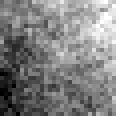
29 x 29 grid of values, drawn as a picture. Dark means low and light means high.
Ninth with the highest average: top right. Slope: up to the top right. Ninth with the lowest average: bottom left. Mirror symmetry: none. Odd rows or columns: none. Histogram: bell-shaped.
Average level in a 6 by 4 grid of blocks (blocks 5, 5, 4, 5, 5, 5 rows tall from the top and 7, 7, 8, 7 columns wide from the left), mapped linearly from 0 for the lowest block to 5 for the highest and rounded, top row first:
2345
2235
1234
1233
0123
0122
